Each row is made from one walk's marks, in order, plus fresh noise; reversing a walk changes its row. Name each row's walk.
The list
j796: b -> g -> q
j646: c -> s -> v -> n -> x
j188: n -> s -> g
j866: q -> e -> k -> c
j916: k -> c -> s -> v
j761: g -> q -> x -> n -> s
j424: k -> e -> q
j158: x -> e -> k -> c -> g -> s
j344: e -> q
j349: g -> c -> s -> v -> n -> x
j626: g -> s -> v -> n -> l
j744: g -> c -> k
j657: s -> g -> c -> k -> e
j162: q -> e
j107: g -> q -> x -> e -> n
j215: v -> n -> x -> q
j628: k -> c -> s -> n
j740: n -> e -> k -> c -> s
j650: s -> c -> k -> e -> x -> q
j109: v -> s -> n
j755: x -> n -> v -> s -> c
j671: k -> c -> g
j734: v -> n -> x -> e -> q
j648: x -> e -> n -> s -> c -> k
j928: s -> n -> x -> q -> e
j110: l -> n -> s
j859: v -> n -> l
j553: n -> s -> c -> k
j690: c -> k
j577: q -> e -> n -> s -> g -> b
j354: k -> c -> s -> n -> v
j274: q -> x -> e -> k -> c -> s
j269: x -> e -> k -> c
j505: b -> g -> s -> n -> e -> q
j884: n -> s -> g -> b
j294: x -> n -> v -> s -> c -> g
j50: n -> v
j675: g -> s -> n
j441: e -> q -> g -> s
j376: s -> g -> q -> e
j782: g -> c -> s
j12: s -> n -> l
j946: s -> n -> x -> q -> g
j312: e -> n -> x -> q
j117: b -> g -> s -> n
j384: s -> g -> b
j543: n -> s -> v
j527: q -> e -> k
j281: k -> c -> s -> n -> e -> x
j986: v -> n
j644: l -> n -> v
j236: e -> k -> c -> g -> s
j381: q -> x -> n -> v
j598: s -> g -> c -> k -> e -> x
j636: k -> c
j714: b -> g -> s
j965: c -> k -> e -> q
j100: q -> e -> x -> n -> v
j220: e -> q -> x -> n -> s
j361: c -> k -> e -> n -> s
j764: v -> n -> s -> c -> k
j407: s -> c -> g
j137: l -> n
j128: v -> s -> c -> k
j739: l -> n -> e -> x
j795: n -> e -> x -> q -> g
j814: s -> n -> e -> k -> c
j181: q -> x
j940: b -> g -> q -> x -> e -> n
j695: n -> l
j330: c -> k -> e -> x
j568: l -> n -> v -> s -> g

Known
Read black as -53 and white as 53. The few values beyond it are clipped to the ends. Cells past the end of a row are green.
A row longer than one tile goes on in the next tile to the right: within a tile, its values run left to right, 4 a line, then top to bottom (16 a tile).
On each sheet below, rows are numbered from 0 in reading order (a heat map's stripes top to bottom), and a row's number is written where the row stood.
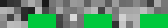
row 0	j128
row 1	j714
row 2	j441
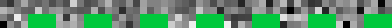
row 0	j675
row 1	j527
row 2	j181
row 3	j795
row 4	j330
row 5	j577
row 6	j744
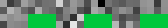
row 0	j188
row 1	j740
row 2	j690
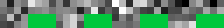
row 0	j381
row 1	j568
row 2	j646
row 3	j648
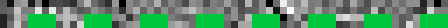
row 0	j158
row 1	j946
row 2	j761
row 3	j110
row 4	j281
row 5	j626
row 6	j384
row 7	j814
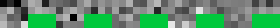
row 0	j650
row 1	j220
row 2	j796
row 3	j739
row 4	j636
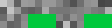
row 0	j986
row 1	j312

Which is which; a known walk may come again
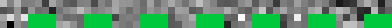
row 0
j782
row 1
j110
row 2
j695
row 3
j50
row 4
j117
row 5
j714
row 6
j128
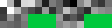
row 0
j646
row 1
j553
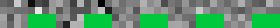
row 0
j866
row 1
j281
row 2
j644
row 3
j137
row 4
j162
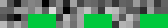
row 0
j361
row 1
j107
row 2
j109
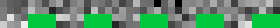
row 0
j795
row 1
j884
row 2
j628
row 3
j761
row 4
j100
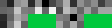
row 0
j158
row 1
j965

